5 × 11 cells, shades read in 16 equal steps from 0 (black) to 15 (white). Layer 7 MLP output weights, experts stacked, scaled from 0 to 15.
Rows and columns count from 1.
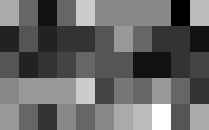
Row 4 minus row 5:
-1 3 6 1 6 -4 -3 -5 -6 1 -7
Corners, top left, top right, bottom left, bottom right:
10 11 9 10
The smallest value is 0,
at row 1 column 10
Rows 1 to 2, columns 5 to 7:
12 8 8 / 3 5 9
